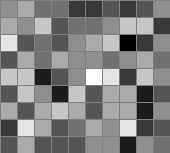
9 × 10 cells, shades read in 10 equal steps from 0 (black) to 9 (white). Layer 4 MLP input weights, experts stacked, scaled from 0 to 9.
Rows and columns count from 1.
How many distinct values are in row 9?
5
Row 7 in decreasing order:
7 6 6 6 6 6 5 3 3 1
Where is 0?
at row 3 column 8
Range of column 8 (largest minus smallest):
8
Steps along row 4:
up down up down same down up up down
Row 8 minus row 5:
-5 1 5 0 -1 -3 -3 6 -5 -2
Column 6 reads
2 4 6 5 9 3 3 6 5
